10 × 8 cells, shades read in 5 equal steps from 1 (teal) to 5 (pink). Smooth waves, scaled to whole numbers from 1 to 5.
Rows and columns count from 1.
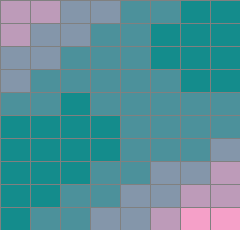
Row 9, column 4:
2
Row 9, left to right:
1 1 2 2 3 3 4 4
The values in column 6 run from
1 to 4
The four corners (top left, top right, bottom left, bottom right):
4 1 1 5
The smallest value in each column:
1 1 1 1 2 1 1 1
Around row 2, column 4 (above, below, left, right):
3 2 3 2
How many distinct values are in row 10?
5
